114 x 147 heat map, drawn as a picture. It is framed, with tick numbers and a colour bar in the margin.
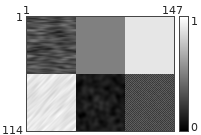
The table splits into 2 rows of 3 panels. Panel 1,1: low, streaked across. Panel 1,2: middling, flat. Panel 1,3: very high, flat. Panel 2,1: very high, slanting up to the right, faint in contrast. Panel 2,2: very low, blotchy, faint in contrast. Panel 2,3: low, checkered.
